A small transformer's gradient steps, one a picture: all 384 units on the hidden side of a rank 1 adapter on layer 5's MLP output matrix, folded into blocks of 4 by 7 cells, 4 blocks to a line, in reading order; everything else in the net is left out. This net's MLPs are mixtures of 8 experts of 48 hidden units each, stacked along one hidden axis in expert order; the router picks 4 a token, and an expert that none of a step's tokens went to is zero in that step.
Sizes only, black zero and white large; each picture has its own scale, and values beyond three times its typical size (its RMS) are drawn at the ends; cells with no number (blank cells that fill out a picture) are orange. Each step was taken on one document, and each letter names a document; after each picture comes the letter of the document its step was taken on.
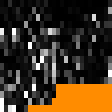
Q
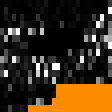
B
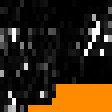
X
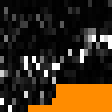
Q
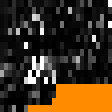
B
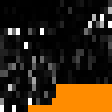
B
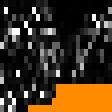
X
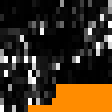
B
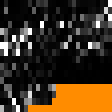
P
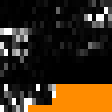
P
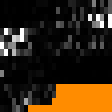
P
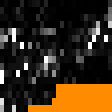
X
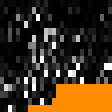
Q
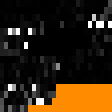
B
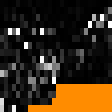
B
